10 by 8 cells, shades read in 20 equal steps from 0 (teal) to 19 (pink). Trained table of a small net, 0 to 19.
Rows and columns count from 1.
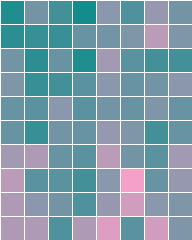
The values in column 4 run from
0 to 13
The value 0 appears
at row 1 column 4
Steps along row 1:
up down down up down up down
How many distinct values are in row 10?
6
